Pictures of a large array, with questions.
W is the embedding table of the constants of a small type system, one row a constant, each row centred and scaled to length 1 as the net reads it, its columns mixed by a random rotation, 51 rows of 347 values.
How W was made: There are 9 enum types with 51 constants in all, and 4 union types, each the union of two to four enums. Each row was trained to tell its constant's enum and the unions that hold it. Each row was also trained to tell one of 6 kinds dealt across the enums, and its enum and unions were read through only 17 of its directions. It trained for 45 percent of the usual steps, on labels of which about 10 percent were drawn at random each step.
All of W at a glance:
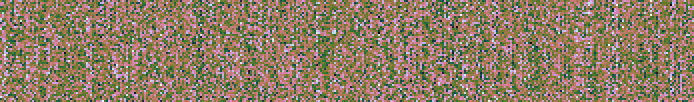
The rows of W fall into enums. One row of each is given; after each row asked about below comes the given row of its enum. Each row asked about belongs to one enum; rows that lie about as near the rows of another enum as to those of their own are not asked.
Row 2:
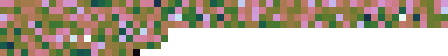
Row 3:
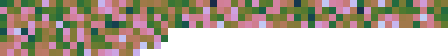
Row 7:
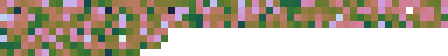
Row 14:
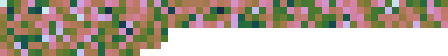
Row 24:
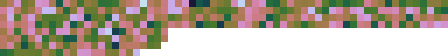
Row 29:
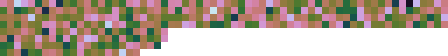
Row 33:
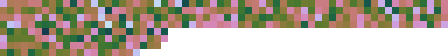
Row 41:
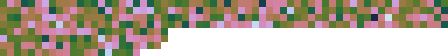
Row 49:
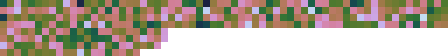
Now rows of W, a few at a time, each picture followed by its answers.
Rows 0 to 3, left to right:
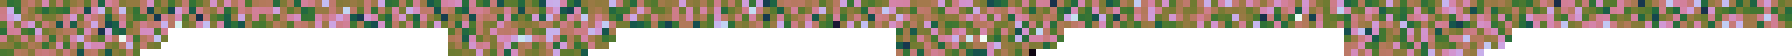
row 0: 3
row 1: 2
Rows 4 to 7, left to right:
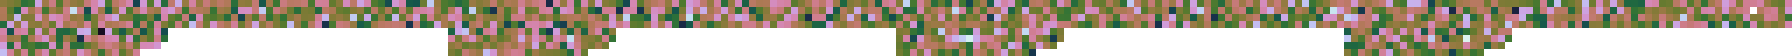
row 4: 41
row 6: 2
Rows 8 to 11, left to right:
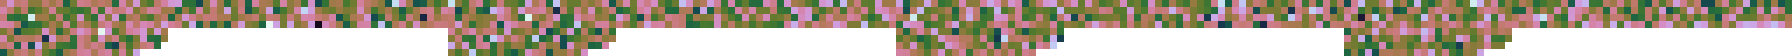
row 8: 24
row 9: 14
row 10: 3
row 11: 24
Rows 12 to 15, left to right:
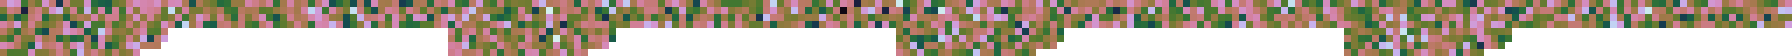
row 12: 29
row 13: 3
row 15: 14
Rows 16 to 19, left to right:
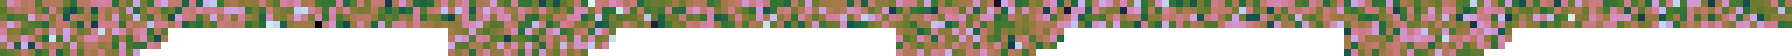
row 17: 41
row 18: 14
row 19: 2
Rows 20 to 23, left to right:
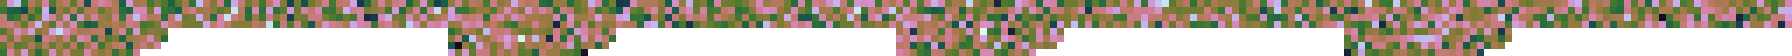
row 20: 14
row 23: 2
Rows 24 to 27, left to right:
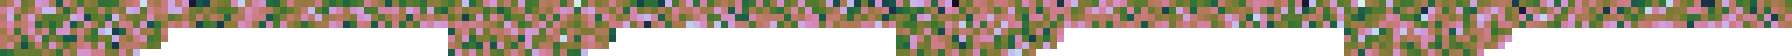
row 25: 24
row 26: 29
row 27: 29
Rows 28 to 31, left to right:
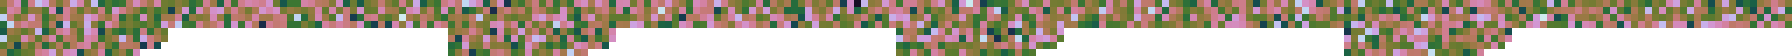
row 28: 33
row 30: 7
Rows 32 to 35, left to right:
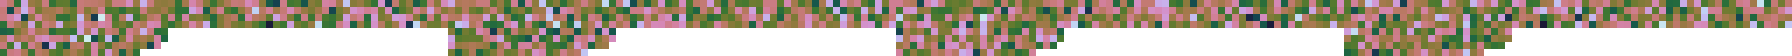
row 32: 2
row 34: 33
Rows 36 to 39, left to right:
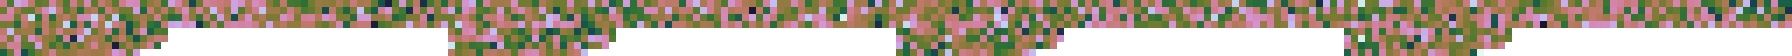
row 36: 24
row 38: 33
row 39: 24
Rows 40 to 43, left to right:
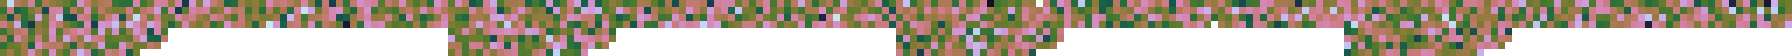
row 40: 29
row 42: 2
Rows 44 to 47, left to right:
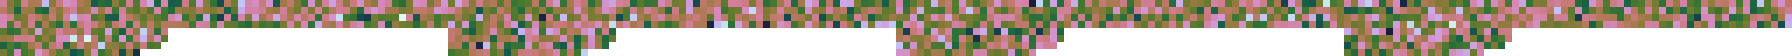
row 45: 24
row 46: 41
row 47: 29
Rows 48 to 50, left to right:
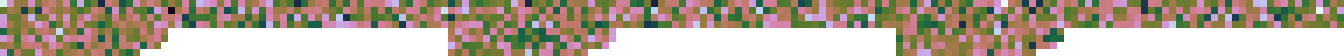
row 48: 14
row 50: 3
